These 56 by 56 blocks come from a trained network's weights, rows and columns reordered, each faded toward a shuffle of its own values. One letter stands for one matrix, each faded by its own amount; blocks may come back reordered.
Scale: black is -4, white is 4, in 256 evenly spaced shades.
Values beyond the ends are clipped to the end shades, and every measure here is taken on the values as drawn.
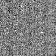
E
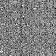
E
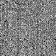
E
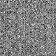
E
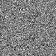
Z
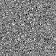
Z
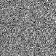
Z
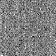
E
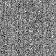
E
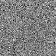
Z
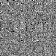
E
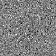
Z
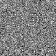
Z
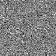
Z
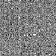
E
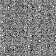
E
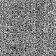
E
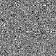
Z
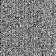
E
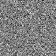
Z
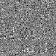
Z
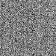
E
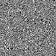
Z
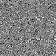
Z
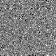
Z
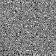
Z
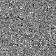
Z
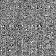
E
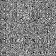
E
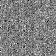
E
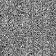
E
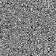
Z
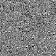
Z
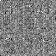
E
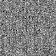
E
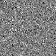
Z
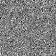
Z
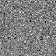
Z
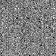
E
